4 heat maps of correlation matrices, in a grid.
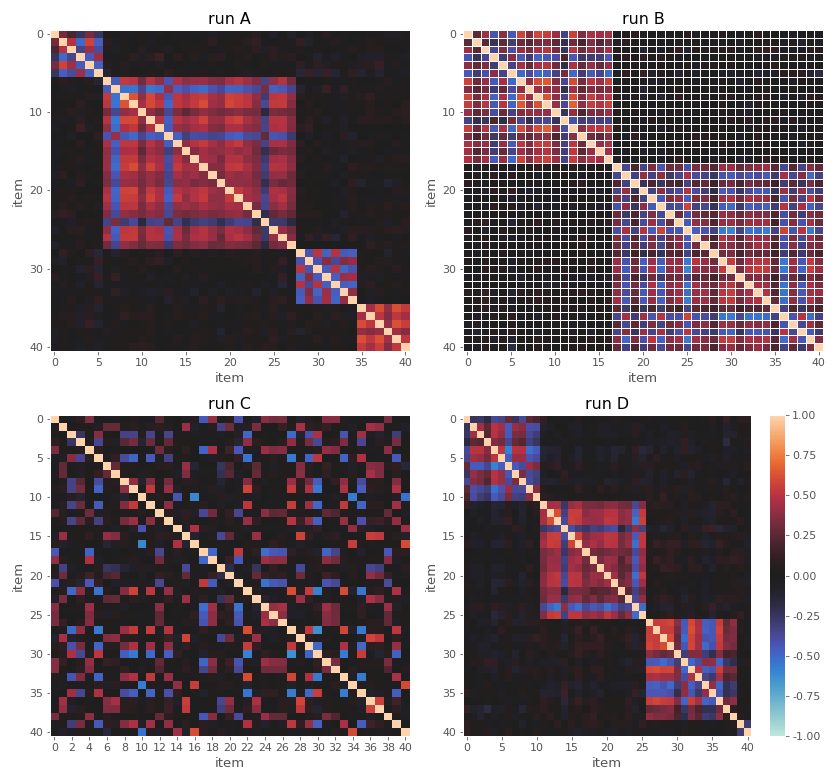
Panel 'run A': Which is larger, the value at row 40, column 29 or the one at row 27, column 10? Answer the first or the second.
the second
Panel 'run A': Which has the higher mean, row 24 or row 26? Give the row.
26
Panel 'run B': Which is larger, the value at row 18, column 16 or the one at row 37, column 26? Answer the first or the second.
the second
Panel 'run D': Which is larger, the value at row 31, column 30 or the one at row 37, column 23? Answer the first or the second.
the second
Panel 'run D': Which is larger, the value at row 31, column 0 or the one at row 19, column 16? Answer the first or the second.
the second
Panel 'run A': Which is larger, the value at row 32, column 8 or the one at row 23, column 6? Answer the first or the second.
the second
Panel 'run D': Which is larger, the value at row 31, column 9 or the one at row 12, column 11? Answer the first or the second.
the second
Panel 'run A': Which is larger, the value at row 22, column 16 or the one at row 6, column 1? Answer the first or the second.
the first
